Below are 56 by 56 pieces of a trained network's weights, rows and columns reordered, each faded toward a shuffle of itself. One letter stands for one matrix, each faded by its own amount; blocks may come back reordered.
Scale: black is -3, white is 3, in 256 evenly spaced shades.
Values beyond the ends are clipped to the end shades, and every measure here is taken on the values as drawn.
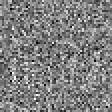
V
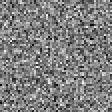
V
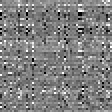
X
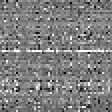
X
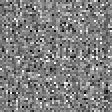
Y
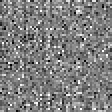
Y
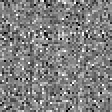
Y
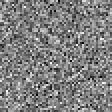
V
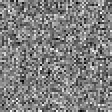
V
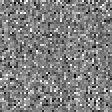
Y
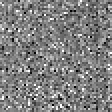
Y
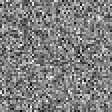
V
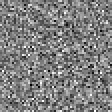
V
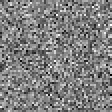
V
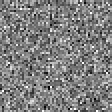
V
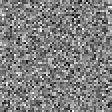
V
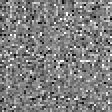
Y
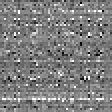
X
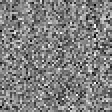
V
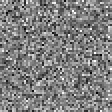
V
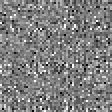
Y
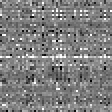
X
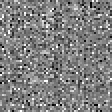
Y
